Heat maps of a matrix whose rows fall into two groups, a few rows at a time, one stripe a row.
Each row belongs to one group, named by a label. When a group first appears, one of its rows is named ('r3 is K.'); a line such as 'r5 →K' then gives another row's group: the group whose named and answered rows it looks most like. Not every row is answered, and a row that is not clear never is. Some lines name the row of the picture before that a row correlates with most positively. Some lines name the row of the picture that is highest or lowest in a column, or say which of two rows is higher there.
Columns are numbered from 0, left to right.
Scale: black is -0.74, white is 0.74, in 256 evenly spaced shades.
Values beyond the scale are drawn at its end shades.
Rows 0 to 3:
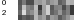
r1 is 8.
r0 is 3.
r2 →8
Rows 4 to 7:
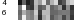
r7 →8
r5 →8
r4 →3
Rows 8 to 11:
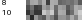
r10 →3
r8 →8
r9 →3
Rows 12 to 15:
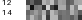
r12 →3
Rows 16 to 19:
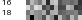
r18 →8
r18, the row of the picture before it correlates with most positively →15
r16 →8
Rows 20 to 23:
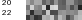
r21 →8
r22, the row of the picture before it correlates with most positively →19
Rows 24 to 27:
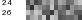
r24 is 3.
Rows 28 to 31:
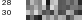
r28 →8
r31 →3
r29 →8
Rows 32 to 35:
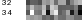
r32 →3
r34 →8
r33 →8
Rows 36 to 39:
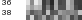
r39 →8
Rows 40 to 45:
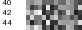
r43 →8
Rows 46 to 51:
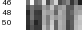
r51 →3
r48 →3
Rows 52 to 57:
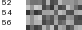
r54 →3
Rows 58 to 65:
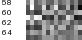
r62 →8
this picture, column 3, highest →61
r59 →8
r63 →3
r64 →8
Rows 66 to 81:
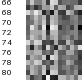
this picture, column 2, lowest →67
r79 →8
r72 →8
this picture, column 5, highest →81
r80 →8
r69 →8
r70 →8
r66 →8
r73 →8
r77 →8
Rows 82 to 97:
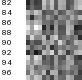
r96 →8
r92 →3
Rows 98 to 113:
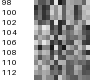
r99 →3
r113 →8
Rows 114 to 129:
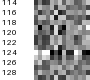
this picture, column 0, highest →124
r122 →3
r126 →8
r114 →3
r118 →3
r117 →8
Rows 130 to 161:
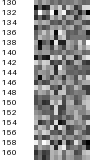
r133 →3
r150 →3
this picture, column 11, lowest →132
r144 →8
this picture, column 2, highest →158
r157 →3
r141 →3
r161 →3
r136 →8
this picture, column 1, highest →132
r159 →8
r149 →3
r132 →8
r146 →3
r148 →8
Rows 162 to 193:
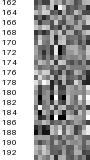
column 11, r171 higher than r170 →Yes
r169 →8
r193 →8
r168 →3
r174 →8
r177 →8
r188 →3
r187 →3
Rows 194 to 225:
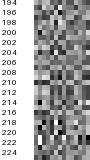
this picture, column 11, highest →214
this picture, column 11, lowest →221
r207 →3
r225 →3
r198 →8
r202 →8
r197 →3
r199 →8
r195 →8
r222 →8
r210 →3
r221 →8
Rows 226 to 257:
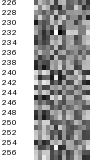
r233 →3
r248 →3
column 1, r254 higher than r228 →No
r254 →3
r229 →8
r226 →8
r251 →8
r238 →3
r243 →3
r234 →3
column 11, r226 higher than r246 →No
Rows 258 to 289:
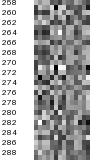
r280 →8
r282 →8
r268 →3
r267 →3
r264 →3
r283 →8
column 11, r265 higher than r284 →No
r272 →8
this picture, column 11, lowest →282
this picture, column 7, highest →271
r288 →8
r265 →3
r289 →8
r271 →8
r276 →3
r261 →8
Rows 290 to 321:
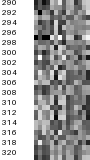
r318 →8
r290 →3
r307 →3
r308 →3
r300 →3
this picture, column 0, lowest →297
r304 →8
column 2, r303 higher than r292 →No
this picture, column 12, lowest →311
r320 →3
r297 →3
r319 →3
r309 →8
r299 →8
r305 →8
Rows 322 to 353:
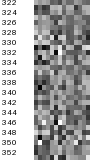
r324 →3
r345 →8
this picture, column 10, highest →350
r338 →3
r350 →8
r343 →8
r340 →3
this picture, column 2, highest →346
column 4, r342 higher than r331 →No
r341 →8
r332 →8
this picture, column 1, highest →350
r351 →3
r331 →3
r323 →3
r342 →3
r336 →8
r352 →3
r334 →3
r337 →3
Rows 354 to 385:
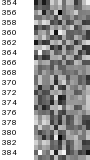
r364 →8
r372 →3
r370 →8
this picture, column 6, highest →360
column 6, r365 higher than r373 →Yes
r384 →8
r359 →3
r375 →3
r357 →8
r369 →8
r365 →3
